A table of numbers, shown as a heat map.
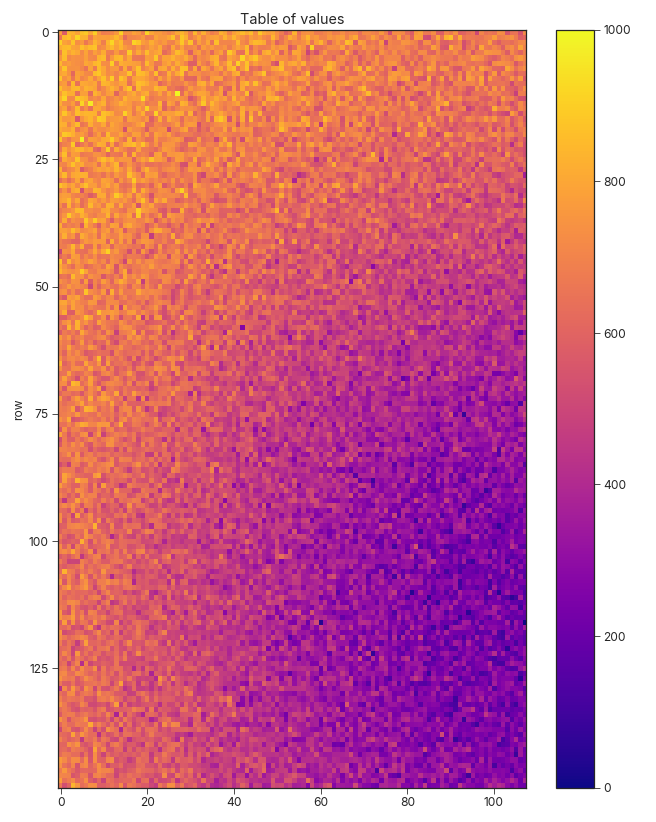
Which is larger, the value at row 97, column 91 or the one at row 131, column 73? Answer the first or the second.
the first
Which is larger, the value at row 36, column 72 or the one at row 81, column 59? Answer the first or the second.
the first
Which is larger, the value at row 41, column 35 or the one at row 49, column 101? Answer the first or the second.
the first
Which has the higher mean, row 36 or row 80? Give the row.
36
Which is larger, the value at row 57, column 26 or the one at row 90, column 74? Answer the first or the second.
the first
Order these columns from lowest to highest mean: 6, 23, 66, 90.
90, 66, 23, 6
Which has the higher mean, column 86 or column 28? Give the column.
28
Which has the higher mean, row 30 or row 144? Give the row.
30
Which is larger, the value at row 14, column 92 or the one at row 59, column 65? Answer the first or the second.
the first
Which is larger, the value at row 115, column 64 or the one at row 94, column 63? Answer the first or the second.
the second
